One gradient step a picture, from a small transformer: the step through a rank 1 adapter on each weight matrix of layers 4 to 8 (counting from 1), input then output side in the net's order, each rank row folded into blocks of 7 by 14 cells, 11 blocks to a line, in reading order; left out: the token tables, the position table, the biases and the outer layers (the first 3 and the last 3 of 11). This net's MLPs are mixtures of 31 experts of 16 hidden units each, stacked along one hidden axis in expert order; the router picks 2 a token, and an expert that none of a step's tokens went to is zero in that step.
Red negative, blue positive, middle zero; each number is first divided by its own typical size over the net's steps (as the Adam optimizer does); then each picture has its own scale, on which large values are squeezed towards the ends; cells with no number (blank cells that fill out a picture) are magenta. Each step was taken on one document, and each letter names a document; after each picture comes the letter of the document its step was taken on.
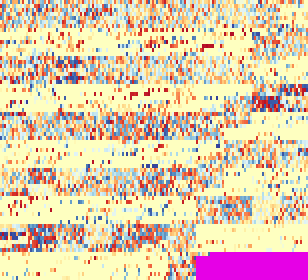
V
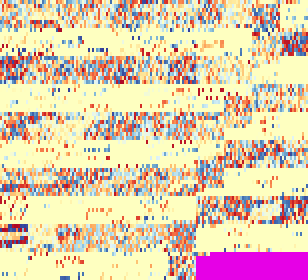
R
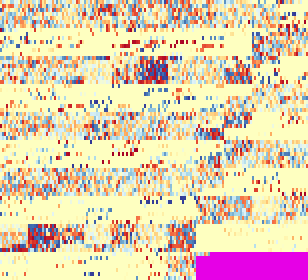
V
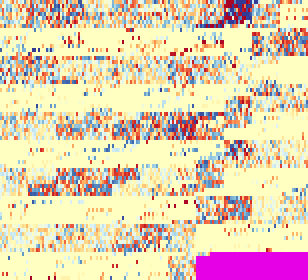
R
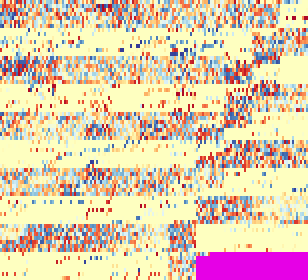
R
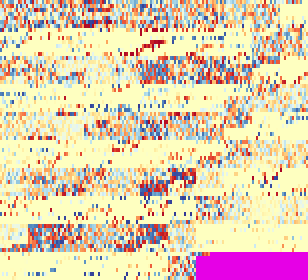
V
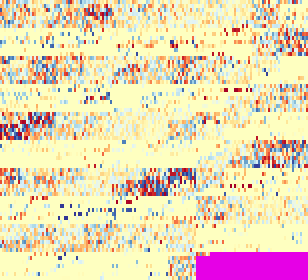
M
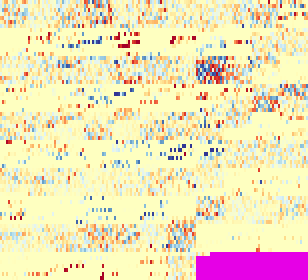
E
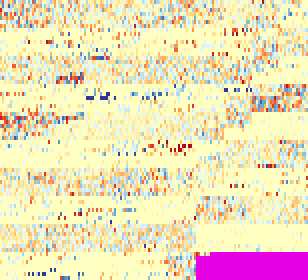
M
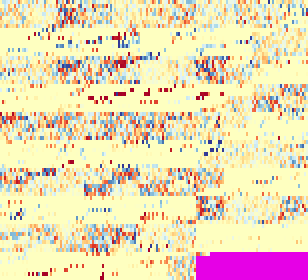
E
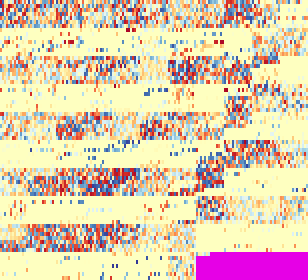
R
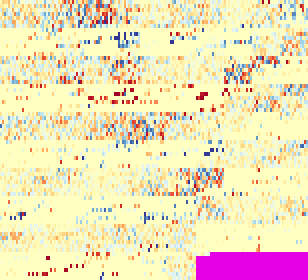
E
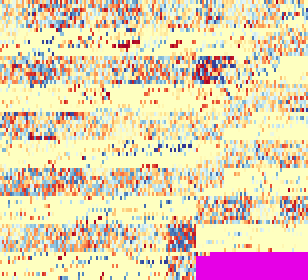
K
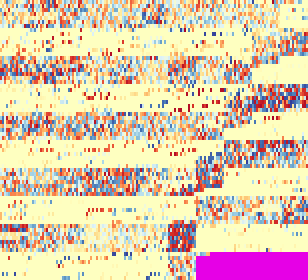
R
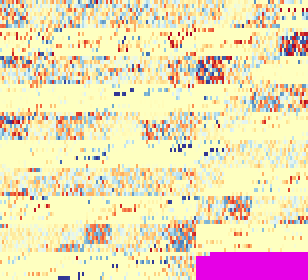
K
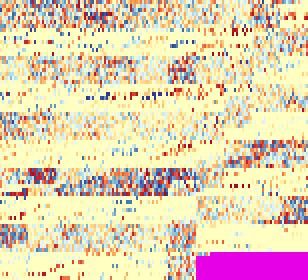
K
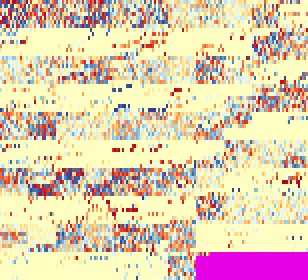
V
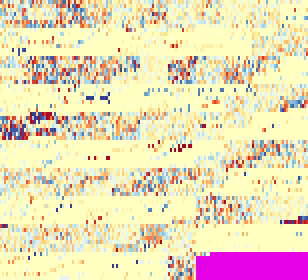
K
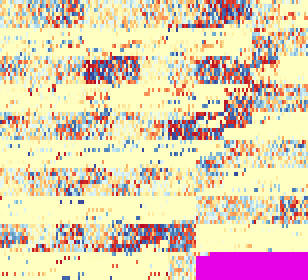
R
